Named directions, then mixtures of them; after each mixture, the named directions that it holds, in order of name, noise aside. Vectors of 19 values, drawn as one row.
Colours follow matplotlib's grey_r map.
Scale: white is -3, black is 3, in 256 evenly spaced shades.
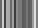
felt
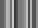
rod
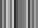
felt, rod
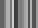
rod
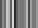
felt, rod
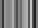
felt, rod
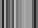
felt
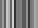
felt, rod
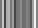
felt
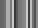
rod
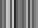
felt, rod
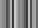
rod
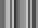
rod
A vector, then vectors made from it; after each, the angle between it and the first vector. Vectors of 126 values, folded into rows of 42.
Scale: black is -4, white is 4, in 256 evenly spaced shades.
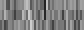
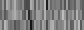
nearly opposite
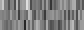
partly aligned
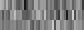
partly opposed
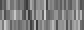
nearly opposite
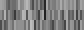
nearly parallel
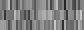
partly opposed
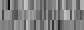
partly aligned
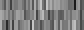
orthogonal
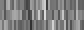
nearly opposite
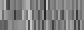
nearly parallel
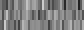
orthogonal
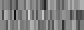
partly aligned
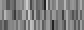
nearly parallel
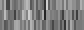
nearly parallel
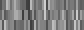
nearly opposite
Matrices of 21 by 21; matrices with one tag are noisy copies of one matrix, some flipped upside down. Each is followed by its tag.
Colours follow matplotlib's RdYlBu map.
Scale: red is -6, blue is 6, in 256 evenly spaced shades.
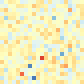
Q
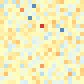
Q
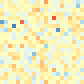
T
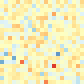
T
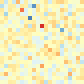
Q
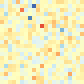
Q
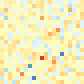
Q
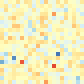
T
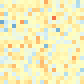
T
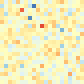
Q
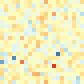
T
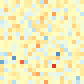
T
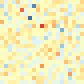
Q
